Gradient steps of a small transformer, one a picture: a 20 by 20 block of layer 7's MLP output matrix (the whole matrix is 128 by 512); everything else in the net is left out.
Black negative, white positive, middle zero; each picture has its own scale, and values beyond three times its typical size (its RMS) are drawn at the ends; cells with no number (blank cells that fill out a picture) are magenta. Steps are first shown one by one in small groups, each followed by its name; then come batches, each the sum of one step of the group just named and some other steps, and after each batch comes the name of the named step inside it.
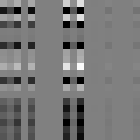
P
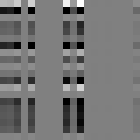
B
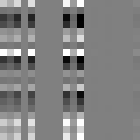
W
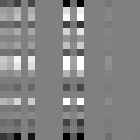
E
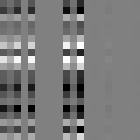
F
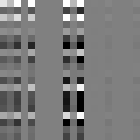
P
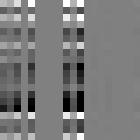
F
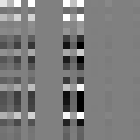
P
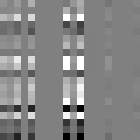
E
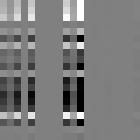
F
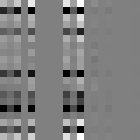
F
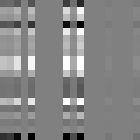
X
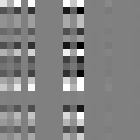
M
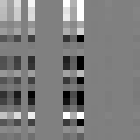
M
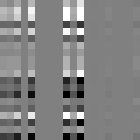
X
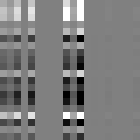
X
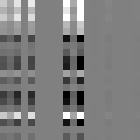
M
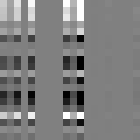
M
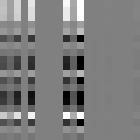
M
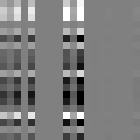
X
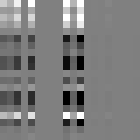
M
